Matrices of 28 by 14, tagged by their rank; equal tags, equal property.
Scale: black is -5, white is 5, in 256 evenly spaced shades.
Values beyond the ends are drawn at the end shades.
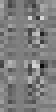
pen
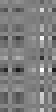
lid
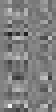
pen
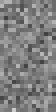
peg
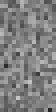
peg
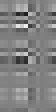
lid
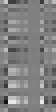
lid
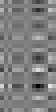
lid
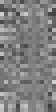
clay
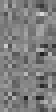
clay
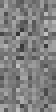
clay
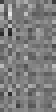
clay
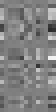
pen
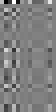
lid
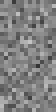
peg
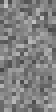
peg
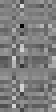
pen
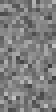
peg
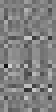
pen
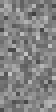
peg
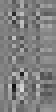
pen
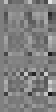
pen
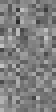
clay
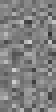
clay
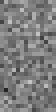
peg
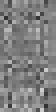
clay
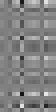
lid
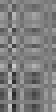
lid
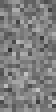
peg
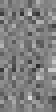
clay
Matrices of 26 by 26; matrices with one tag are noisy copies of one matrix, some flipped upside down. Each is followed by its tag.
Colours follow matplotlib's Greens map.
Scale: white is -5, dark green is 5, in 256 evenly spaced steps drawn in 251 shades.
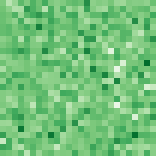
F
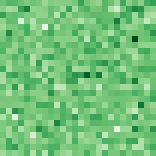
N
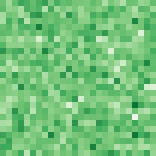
F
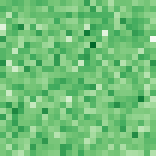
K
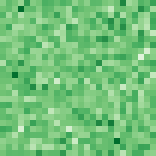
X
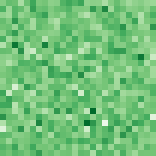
K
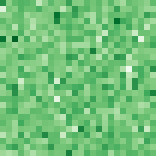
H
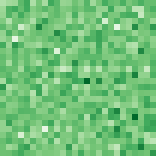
N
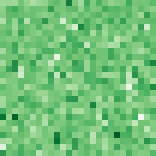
H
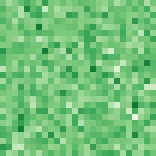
F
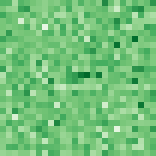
N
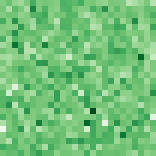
K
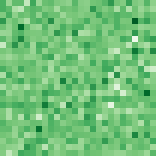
F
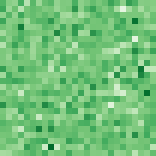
F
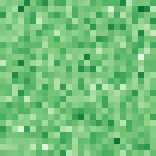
X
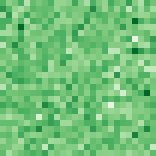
F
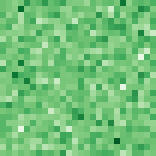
X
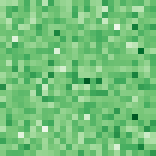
N
